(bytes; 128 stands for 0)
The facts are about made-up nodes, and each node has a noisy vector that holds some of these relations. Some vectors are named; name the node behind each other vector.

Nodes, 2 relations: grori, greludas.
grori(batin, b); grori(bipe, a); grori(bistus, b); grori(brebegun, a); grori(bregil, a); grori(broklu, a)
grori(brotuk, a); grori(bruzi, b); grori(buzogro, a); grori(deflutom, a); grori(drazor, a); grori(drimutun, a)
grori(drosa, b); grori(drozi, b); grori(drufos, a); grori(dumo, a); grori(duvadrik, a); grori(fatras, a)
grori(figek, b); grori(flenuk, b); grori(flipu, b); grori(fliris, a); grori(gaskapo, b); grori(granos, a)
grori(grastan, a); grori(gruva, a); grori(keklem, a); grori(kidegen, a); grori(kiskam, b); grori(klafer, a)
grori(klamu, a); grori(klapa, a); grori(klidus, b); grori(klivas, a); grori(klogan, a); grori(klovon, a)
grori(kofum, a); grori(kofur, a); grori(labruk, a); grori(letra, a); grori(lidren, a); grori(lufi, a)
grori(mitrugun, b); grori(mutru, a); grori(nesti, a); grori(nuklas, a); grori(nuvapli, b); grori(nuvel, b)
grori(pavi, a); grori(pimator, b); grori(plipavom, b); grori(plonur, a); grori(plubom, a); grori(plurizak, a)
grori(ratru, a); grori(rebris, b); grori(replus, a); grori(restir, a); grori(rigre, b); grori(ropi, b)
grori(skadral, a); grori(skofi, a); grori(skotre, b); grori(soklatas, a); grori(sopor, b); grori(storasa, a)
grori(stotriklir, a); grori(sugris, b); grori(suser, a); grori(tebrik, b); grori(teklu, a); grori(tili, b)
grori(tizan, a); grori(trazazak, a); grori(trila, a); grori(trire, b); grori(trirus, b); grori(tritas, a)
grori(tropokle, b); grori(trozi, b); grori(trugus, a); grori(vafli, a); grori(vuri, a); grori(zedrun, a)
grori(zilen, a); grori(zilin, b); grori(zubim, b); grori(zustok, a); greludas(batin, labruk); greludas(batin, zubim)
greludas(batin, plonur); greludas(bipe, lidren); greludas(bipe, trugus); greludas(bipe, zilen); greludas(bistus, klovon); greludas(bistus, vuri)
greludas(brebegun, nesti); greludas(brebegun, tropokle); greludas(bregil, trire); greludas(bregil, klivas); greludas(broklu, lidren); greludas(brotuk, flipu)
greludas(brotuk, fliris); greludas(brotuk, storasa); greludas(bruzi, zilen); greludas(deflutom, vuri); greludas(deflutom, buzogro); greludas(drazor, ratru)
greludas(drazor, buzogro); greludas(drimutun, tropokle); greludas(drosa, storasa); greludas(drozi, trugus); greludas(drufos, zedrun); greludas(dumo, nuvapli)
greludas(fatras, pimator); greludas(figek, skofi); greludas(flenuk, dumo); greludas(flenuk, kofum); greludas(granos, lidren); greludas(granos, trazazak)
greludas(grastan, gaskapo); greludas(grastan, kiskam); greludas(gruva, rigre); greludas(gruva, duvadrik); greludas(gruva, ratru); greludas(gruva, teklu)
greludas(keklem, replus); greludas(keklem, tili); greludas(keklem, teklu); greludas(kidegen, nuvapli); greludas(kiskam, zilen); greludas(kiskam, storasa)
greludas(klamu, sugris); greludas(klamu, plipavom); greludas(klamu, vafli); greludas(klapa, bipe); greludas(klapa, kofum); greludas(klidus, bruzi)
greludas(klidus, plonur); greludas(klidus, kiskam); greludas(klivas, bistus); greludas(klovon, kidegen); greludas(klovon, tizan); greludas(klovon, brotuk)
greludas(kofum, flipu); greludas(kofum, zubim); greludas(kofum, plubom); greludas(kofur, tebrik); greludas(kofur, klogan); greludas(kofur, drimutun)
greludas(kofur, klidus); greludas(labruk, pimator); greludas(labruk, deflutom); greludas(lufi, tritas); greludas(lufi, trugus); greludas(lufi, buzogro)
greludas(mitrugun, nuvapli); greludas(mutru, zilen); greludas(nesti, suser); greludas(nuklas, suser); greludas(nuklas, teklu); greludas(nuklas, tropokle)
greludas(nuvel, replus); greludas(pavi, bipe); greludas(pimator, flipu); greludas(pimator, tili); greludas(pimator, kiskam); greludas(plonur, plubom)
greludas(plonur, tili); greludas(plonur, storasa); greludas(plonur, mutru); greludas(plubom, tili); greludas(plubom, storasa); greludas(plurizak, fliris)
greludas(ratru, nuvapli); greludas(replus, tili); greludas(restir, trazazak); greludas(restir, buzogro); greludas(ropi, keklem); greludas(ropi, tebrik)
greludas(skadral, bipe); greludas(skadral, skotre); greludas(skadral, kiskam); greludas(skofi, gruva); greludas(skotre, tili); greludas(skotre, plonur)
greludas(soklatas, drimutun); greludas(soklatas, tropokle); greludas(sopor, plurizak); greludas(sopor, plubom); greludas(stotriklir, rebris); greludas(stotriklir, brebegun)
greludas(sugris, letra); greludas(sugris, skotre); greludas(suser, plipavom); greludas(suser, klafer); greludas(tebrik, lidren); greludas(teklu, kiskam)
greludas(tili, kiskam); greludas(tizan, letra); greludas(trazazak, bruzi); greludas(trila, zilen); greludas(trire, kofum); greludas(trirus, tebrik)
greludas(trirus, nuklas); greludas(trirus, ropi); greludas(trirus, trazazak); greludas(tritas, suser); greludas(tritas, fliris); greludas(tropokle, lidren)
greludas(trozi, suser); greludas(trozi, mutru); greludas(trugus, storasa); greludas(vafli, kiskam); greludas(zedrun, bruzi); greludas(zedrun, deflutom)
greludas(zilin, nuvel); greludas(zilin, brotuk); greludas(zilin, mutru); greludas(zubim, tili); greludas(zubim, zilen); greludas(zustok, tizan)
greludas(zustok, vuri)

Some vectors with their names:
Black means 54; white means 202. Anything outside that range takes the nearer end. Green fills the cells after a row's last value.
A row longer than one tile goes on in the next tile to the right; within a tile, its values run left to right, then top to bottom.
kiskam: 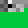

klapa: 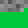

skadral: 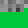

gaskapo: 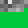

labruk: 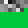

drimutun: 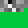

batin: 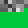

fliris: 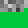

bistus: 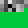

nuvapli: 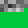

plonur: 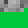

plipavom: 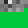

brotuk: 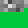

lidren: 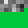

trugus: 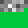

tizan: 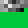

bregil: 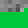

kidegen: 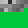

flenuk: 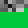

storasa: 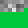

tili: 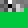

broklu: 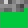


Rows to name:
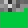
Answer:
zedrun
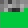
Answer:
tritas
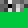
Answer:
zubim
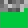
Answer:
plurizak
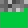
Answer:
flipu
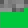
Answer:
keklem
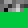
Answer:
tropokle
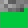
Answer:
zustok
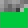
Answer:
klivas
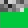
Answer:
klidus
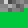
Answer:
fatras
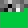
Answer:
tebrik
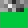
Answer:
letra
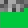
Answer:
nuvel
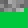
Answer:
plubom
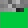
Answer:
mutru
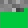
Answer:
trila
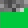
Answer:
kofum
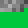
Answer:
replus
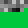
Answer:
suser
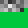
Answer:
buzogro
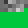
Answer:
drozi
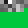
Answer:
skotre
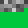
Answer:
bipe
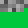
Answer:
zilin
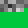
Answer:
mitrugun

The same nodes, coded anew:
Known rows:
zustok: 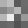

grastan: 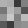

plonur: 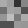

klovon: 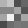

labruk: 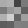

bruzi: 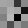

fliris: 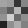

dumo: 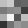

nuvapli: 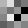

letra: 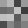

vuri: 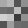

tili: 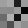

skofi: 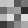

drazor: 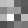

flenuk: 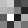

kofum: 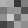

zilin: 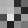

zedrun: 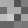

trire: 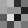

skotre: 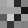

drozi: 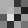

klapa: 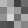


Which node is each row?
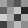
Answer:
lidren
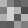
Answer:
granos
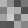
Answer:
pavi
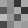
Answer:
zilen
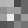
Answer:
bregil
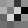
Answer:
plipavom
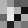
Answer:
trirus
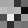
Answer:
trozi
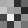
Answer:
sopor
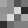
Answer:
nesti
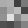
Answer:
klamu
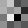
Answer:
bistus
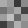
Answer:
trugus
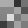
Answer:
brotuk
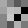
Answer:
tebrik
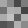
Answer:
bipe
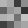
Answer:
teklu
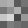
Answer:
deflutom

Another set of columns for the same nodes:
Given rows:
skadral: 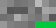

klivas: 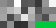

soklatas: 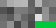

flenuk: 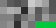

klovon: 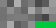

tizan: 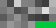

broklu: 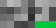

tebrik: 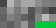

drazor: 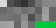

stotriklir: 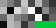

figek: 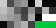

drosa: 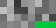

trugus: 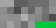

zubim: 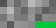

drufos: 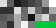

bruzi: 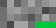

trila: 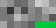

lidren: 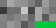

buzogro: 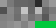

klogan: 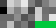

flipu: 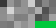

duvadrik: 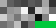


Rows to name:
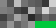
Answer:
zustok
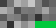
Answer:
sugris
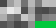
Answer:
trire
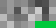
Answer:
fliris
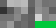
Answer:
drimutun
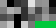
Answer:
mitrugun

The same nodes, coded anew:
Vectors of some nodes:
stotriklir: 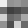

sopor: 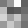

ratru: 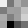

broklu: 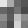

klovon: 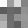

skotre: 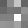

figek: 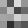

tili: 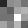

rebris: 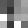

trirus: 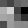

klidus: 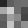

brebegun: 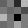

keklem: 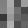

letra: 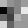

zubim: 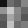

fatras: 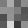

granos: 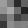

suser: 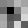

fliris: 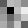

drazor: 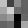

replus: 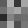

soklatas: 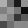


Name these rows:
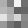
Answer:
flenuk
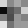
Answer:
tizan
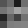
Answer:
trazazak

